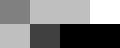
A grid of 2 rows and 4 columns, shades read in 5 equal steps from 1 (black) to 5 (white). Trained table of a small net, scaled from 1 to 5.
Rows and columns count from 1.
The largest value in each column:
4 4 4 5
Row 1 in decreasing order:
5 4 4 3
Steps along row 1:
up same up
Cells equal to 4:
3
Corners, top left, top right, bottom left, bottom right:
3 5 4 1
